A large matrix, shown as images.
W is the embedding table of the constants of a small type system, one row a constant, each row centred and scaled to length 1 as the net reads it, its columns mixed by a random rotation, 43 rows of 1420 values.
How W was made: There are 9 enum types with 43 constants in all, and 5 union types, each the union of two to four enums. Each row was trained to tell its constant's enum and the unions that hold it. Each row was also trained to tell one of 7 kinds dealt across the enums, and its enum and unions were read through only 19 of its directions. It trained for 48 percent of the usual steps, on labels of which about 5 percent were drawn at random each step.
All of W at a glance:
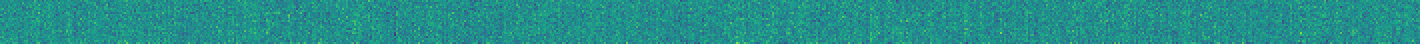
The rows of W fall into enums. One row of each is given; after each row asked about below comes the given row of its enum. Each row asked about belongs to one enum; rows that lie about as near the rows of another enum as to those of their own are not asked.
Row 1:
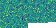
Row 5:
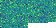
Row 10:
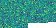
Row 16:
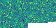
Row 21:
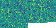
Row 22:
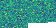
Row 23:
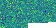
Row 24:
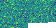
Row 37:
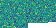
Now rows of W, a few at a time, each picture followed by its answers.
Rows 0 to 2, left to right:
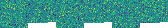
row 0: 37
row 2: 16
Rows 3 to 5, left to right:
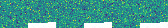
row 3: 23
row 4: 16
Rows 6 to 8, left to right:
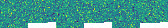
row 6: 24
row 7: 22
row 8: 21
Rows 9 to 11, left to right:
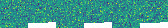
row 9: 37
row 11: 23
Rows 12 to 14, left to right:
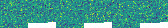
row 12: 22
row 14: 23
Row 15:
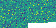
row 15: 21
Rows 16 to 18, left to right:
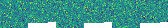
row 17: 22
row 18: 1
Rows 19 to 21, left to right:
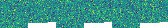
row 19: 24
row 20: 21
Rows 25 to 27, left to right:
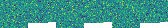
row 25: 23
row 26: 1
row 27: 5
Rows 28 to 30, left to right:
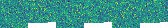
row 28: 21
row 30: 24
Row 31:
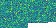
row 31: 10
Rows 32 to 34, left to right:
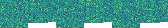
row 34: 1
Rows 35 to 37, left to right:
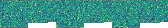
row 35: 22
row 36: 21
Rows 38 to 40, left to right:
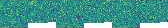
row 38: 22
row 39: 1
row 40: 1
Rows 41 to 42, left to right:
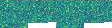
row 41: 23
